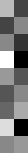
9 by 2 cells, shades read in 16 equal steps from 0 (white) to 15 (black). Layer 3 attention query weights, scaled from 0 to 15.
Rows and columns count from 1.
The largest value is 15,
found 2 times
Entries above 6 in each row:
1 2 2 1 1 2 1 1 1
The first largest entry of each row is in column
2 1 2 2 2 1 1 2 1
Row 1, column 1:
4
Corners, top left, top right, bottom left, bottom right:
4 11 7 6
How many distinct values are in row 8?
2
